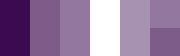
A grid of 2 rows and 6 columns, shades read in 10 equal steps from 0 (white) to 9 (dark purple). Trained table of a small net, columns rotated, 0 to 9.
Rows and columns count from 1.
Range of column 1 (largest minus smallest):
0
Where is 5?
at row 1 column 3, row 1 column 6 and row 2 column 3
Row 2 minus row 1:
0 0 0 0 0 1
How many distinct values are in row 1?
5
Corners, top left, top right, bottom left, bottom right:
9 5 9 6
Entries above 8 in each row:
1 1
